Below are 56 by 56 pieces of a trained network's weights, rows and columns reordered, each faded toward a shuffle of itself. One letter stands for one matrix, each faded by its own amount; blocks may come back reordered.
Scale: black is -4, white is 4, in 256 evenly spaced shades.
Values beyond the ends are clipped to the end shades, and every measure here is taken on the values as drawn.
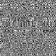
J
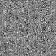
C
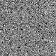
C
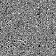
C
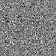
C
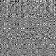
J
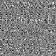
J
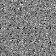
C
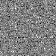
C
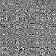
J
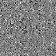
C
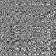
J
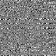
J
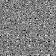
C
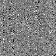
C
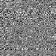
J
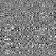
J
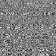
J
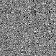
C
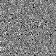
C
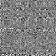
J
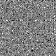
C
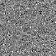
C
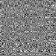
J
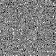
C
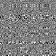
J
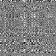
J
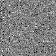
C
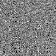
C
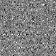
C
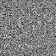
C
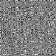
J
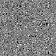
C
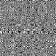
J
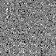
C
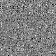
C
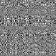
J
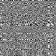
J
